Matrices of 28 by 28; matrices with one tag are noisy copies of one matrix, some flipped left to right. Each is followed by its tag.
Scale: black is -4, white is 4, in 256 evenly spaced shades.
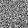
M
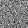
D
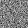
D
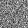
D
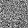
M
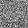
M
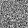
M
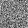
M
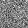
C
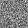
M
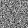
D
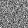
D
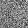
C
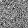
C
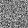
M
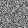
D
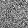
C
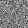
D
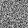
M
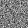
D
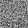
M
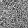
C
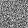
M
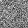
C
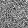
C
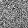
C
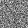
D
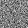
D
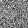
C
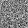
M
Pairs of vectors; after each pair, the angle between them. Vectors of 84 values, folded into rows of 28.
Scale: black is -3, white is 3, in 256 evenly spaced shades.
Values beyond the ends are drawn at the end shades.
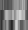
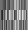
partly aligned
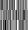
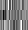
orthogonal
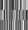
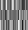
partly opposed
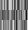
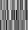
partly aligned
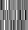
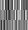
partly opposed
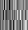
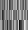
partly aligned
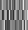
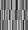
partly opposed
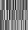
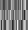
orthogonal
